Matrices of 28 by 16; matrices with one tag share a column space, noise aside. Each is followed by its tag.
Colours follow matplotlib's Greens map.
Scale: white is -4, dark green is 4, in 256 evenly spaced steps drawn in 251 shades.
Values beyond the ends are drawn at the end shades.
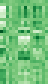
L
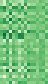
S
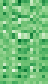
S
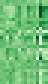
L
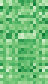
S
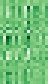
L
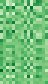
S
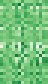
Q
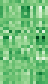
L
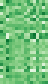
S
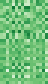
S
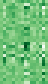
Q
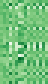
Q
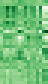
L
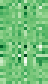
Q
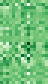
Q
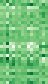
Q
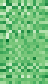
S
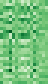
S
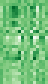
L
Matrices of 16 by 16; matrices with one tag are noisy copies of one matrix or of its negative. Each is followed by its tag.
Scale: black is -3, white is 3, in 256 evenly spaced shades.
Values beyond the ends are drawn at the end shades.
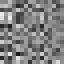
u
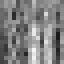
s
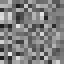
u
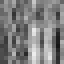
s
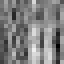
s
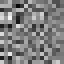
u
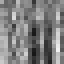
s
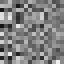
u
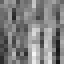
s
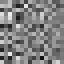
u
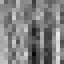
s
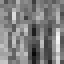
s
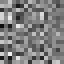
u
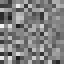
u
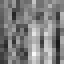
s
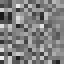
u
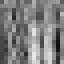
s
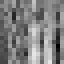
s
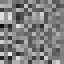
u
